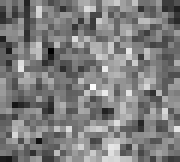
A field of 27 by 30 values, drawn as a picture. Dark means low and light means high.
No row or column stands out. The ninth with the highest average is the bottom middle. The halves do not mirror each other. No regular stripes run through it.
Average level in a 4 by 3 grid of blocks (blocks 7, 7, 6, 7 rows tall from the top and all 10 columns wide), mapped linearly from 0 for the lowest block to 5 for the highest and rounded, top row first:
0 2 1 | 1 3 2 | 0 2 3 | 1 5 1
